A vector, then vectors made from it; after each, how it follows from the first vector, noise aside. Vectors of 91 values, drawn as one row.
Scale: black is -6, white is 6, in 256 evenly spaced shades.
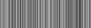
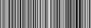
scaled up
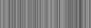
shrunk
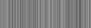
shrunk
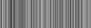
reversed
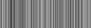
reversed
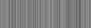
shrunk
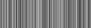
sign-scrambled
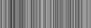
reversed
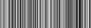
scaled up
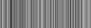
reversed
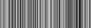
scaled up
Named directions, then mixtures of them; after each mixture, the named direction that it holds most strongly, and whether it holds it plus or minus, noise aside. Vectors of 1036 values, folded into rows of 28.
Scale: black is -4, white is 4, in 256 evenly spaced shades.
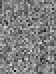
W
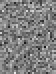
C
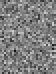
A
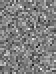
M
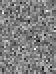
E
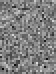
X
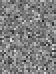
A, minus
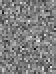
E, minus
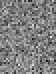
M, minus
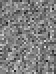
W, plus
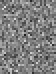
M, minus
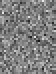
E, plus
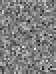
E, plus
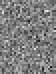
E, plus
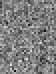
W, plus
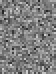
E, minus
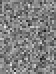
W, plus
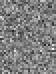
A, minus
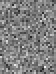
X, minus
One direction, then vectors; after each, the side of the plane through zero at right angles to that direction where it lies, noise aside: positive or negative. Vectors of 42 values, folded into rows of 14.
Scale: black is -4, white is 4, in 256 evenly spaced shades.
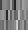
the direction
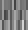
positive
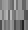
negative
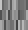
negative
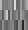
negative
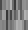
positive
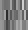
positive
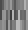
positive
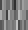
positive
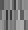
positive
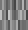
positive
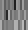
positive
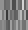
positive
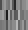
positive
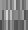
negative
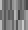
negative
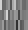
negative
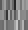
positive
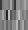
positive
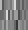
negative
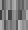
negative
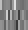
negative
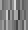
negative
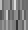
negative
